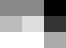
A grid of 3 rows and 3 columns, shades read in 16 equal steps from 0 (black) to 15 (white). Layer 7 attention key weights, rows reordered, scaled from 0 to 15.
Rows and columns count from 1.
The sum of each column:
34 36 13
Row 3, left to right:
15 15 10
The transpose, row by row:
8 11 15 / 8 13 15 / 0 3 10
